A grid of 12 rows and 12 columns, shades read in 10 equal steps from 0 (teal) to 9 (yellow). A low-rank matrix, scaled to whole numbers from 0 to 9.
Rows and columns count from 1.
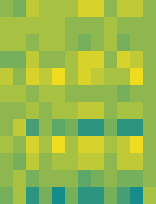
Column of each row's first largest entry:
7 1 1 7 5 1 7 2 5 3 2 2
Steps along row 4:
same up down same up up same down up down down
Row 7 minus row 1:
0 1 -1 -1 0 0 -1 -1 0 -1 -1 0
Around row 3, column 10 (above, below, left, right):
5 8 6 5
